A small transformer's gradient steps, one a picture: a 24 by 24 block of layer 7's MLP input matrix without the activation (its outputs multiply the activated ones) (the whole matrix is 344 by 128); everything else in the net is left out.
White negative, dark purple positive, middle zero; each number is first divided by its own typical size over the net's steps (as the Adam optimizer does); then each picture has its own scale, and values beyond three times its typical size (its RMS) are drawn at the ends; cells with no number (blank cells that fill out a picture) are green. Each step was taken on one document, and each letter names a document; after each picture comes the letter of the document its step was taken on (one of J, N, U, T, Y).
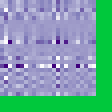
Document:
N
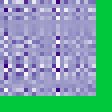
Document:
N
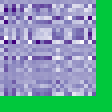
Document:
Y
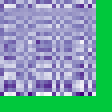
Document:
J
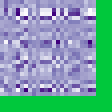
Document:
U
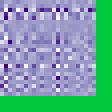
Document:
N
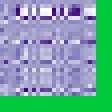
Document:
U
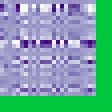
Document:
U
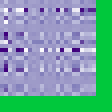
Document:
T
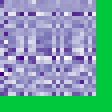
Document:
J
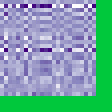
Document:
Y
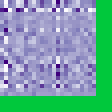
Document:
N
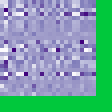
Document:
T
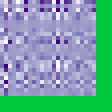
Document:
N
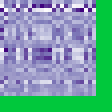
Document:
Y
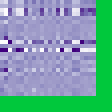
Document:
T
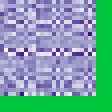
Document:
J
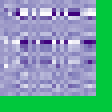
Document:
U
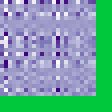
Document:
N
